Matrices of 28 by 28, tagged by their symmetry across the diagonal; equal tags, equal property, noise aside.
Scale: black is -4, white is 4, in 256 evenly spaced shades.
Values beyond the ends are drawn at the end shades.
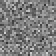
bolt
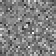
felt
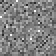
felt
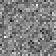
felt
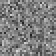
bolt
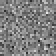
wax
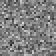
bolt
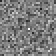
felt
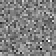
wax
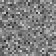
bolt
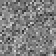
wax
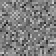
felt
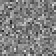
bolt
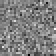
wax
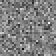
wax
